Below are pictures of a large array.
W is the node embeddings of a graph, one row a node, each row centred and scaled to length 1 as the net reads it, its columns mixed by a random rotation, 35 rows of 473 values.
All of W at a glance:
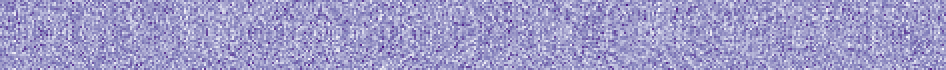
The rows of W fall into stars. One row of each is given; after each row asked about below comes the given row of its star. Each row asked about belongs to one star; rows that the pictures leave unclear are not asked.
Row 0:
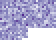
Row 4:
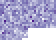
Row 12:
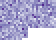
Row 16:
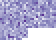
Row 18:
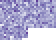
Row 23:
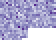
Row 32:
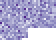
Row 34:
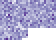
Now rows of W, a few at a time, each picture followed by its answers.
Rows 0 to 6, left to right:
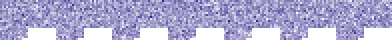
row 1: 32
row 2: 18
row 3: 16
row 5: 4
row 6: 34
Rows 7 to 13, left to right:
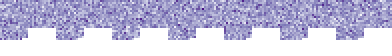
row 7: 34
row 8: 23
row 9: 4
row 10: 32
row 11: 23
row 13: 18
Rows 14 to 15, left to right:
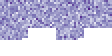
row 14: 32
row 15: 16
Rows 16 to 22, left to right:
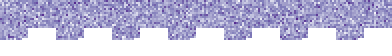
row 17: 16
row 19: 23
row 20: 34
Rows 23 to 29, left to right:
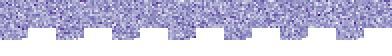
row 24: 18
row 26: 34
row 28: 23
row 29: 16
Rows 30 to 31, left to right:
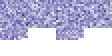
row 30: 0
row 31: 0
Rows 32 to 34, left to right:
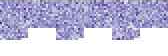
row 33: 12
